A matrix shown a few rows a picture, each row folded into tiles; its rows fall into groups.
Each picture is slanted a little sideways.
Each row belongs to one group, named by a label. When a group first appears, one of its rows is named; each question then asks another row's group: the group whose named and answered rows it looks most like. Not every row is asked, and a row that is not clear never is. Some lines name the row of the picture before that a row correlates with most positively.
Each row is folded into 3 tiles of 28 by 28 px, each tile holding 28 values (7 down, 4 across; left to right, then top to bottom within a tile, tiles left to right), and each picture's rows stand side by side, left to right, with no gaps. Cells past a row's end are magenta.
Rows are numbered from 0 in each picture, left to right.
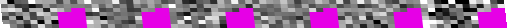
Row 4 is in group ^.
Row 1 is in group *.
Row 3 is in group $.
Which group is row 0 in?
^
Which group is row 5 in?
*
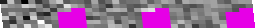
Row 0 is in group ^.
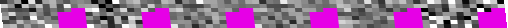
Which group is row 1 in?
^
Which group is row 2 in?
^
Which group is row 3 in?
^
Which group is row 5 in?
$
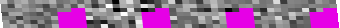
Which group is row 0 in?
*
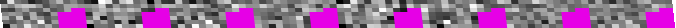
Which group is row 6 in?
^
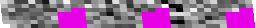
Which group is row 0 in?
*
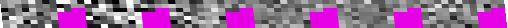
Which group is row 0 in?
$
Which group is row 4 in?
*
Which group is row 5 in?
^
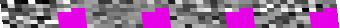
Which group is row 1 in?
*
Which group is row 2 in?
$
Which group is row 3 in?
^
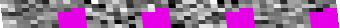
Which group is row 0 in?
*
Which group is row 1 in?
$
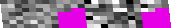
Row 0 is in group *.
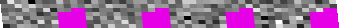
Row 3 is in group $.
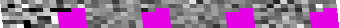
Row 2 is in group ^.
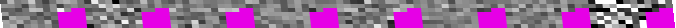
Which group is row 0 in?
$
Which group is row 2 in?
$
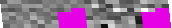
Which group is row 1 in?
$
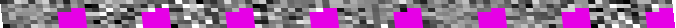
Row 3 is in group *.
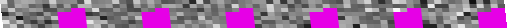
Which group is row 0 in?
*
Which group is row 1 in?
*
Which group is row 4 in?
$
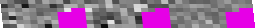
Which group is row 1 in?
$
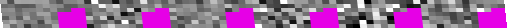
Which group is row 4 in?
$
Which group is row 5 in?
$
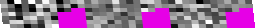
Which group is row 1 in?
$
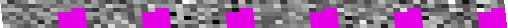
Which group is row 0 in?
^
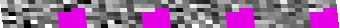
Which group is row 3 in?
$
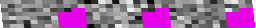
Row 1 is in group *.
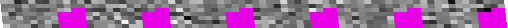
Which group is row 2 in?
*
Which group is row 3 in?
$
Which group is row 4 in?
*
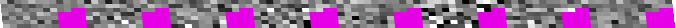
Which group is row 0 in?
^
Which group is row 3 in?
^
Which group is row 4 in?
*
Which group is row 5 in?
$
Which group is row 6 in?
$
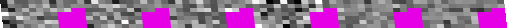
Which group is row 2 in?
$
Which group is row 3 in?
*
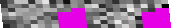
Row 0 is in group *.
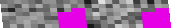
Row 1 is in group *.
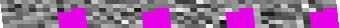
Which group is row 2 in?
^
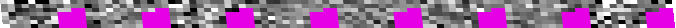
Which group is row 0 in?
*
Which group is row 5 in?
$
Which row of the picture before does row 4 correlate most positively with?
2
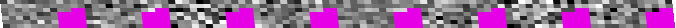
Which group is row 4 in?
$
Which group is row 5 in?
*
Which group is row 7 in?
*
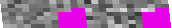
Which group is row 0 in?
*
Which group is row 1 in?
$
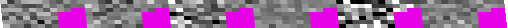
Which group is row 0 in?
^
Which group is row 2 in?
*
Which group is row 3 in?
$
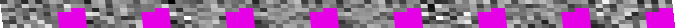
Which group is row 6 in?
^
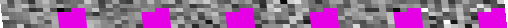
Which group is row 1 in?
*
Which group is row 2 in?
^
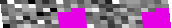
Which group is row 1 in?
^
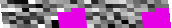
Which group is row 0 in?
^
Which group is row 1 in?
^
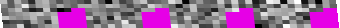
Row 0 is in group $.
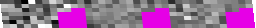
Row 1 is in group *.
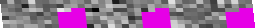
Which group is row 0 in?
$
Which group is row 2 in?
*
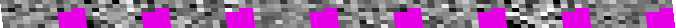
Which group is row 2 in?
$
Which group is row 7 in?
*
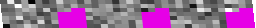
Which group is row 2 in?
$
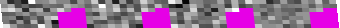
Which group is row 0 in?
^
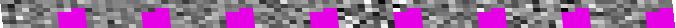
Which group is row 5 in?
$
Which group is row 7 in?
*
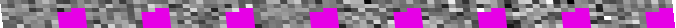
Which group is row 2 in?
*
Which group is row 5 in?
$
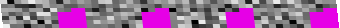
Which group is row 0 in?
^
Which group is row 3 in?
^
